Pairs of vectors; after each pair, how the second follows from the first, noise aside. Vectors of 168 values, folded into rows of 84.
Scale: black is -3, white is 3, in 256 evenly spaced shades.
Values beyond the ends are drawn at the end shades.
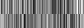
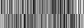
copied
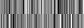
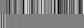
partly zeroed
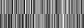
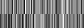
copied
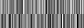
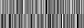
copied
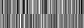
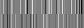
partly zeroed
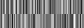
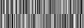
copied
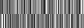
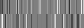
partly zeroed
